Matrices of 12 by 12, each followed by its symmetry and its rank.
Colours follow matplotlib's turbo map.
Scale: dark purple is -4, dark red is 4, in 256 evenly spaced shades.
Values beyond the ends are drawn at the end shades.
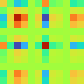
symmetric, rank one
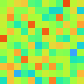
neither, full rank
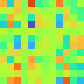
neither, rank two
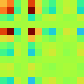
symmetric, rank one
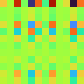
neither, rank one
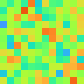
neither, full rank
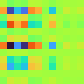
neither, rank one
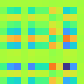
neither, rank one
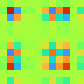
symmetric, rank one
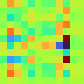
neither, rank two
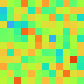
neither, full rank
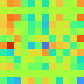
neither, rank two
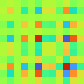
symmetric, rank one
